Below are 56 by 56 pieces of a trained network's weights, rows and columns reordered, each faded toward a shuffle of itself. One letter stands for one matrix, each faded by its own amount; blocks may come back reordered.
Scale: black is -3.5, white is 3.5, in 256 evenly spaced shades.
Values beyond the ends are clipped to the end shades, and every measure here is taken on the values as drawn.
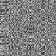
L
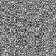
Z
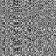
L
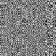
Z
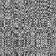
L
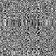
Z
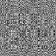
Z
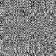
Z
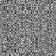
L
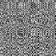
Z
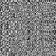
L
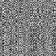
L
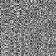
Z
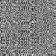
L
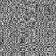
L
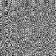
Z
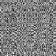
Z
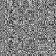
Z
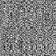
L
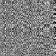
Z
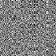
Z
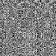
Z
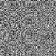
Z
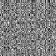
L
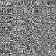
L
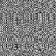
L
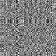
L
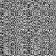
L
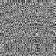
Z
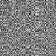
L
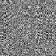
Z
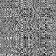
L
